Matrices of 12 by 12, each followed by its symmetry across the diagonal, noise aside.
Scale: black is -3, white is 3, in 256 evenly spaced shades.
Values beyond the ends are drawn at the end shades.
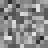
symmetric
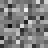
antisymmetric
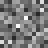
symmetric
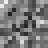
symmetric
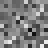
symmetric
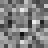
antisymmetric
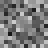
symmetric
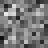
symmetric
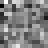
antisymmetric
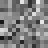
antisymmetric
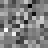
antisymmetric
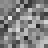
symmetric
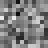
antisymmetric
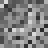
symmetric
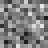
antisymmetric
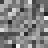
symmetric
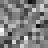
antisymmetric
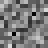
symmetric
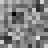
symmetric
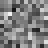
antisymmetric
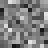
antisymmetric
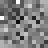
symmetric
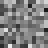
antisymmetric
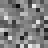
antisymmetric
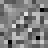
symmetric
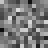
symmetric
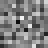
antisymmetric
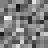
antisymmetric
